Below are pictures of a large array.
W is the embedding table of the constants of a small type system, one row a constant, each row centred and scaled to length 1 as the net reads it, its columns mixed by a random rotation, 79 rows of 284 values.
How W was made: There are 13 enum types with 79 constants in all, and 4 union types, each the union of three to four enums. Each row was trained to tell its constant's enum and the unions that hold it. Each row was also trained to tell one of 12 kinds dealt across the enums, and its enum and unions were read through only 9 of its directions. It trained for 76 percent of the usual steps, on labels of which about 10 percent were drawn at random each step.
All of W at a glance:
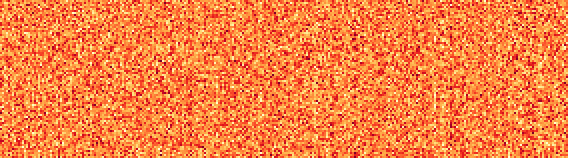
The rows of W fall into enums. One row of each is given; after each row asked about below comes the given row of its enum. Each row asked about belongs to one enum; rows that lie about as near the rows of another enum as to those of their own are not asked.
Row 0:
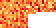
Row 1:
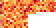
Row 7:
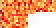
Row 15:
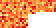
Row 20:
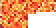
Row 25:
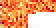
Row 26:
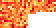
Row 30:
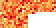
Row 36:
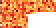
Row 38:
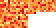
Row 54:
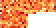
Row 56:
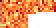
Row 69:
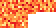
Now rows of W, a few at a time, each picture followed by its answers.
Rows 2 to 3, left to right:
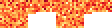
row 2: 26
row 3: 56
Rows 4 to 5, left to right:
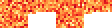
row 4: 15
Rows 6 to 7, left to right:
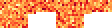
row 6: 25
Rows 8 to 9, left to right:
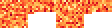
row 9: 69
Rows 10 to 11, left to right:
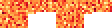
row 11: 0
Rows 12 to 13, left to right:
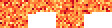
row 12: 26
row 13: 69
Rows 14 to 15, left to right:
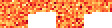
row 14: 54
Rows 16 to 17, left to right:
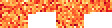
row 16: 1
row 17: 1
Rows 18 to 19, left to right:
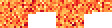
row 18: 69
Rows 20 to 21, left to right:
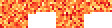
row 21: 36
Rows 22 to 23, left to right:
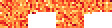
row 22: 0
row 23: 20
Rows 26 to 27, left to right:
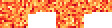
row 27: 7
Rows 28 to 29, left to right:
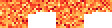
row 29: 26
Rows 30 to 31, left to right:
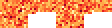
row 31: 15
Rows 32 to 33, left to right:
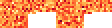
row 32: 0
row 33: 38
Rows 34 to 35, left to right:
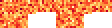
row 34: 1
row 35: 7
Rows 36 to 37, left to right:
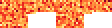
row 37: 25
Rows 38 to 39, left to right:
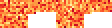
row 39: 56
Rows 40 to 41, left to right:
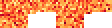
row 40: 54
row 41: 30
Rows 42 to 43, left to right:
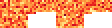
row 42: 38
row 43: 56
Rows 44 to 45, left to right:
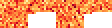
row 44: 69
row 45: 26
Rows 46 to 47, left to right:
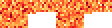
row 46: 36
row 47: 20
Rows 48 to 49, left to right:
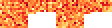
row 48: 20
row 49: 7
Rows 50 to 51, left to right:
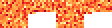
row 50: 7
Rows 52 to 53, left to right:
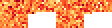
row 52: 30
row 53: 20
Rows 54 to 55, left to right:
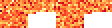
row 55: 15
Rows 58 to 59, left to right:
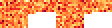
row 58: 7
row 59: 15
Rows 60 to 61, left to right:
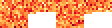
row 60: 20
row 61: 54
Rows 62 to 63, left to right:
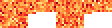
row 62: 56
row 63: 20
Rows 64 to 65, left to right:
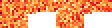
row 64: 26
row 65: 25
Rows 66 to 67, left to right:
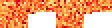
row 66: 30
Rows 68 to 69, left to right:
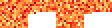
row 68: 56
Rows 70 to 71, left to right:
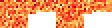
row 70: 38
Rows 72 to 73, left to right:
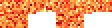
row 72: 54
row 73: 26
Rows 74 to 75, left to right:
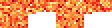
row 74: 15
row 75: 0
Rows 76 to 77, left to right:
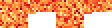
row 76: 1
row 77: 30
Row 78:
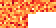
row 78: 69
